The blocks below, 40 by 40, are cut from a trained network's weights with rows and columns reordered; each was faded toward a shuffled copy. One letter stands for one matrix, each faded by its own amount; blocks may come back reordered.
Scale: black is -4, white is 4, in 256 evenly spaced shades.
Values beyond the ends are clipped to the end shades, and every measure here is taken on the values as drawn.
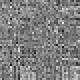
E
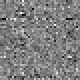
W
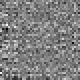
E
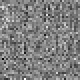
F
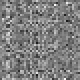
E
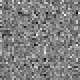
W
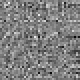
F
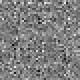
W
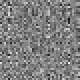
E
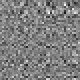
E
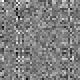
E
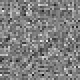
F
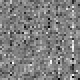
W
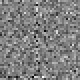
W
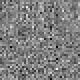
F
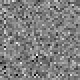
W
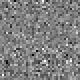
W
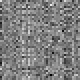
E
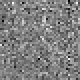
W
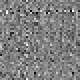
W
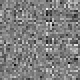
E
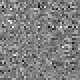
W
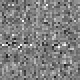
W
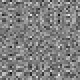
E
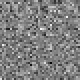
F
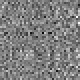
F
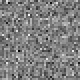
F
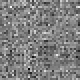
F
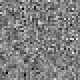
W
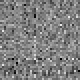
W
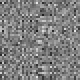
E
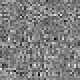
F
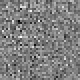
W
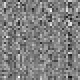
E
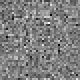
W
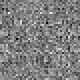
F
